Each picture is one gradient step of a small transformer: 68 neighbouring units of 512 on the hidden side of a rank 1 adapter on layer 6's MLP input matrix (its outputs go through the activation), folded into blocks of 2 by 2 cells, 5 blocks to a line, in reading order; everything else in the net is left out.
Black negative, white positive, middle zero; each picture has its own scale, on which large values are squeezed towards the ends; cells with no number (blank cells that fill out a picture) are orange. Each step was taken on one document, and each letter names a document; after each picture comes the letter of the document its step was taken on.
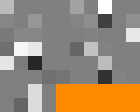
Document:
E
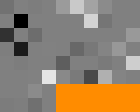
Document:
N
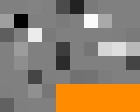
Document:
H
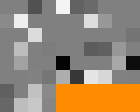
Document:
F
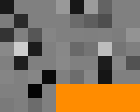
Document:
N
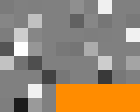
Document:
E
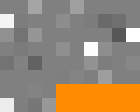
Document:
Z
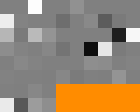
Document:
Z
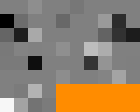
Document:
Z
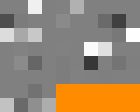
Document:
Z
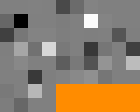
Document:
H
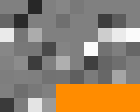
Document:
Z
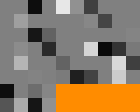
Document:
F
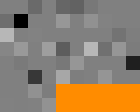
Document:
H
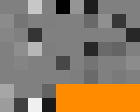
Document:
F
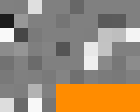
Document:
Z
